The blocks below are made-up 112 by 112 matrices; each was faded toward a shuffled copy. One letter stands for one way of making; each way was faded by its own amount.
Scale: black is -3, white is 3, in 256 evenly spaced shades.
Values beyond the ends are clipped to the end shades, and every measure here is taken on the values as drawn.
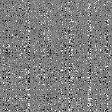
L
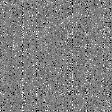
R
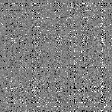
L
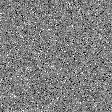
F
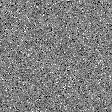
F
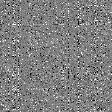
R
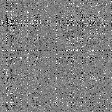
L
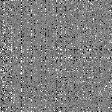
L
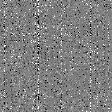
R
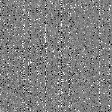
R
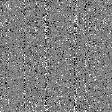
R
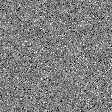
F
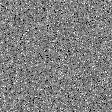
F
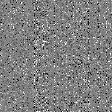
R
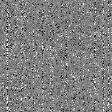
R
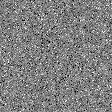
F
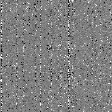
R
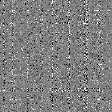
L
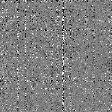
L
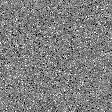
F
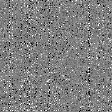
R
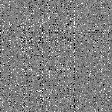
R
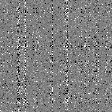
L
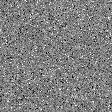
F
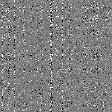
L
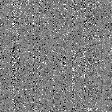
R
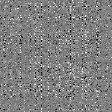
L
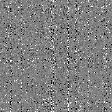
R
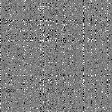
L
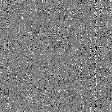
R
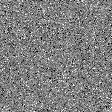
F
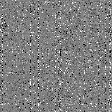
R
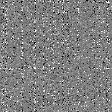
R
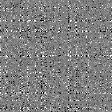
L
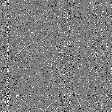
R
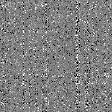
R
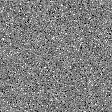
F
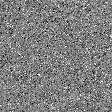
F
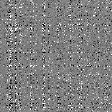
L
